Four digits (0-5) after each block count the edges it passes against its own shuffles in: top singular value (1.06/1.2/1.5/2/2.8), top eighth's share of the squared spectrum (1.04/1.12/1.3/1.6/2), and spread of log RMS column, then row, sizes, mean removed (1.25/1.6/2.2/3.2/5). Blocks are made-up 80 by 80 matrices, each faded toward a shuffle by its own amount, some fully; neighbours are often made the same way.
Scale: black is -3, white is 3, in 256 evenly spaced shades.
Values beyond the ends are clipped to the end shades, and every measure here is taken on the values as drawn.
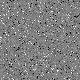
0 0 0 0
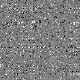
2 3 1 2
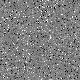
0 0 0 0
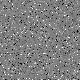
1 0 0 0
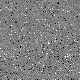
2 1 0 1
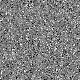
1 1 0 0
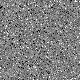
1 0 0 0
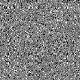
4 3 2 1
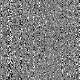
1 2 4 0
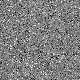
0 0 0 0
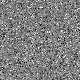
0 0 0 0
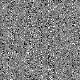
1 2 3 0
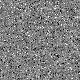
0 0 0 0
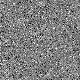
0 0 1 0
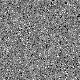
0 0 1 0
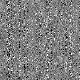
1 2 3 0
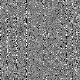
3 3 3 0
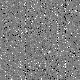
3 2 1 0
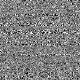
1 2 0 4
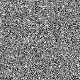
0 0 0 2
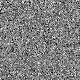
0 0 0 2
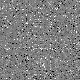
3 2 1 1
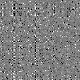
4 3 2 2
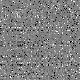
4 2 1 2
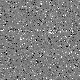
2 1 0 0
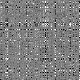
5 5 3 3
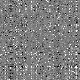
4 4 2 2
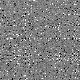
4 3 1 2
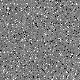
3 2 1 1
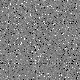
3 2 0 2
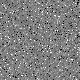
0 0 0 0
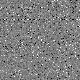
2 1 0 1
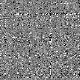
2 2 3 3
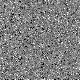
1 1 1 1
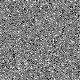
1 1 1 1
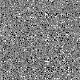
1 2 2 3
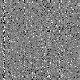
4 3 2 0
